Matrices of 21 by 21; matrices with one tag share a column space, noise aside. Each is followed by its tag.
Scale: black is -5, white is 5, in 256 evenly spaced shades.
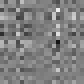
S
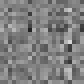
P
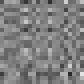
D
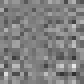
D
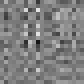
S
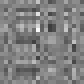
P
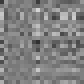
S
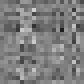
P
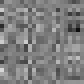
P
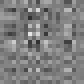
S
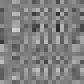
P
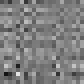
D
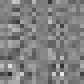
D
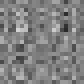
P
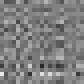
D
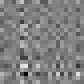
D
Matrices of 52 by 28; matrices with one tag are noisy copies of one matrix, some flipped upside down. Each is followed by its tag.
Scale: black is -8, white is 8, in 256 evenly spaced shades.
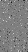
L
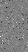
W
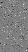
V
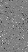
W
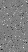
V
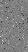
W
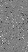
W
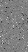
W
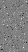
V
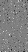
L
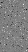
V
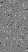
V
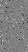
W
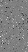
W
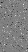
V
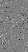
W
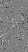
W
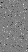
V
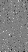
L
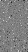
L
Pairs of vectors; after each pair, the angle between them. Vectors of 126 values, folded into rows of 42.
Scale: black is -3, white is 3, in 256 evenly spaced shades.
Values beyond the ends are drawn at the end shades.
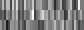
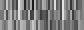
partly opposed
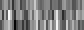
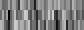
nearly opposite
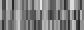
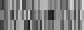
partly aligned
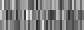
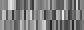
partly aligned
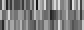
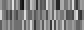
orthogonal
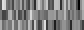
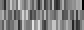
partly opposed
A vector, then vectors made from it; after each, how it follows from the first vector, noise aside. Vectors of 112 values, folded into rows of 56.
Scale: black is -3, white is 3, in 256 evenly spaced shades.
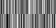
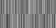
shrunk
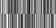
sign-scrambled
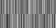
shrunk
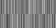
shrunk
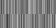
shrunk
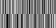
sign-scrambled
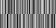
sign-scrambled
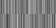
shrunk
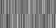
shrunk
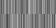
shrunk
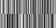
sign-scrambled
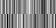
sign-scrambled
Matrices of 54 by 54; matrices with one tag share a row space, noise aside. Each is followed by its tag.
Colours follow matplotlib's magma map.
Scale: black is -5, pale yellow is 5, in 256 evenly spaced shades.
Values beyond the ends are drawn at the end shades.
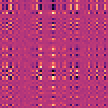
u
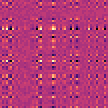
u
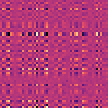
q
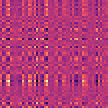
q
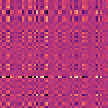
q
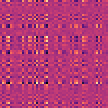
q
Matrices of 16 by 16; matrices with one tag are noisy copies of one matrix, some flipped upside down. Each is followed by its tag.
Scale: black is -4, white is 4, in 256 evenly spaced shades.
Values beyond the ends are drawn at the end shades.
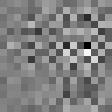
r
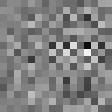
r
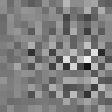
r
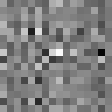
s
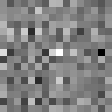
s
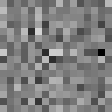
s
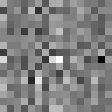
s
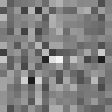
s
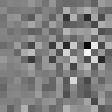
r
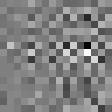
r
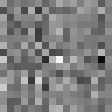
s
